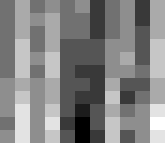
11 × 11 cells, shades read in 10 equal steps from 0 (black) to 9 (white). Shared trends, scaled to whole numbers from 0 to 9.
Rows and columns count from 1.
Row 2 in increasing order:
2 2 4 4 4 4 5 5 6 6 6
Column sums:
48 76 51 71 35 27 26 60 48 39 76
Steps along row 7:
up down up down same down up down same up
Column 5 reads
4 4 4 3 3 3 3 3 3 2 3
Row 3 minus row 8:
-1 -1 -1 0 1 2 0 -3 3 -1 0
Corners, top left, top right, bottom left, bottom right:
4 6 5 8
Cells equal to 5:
25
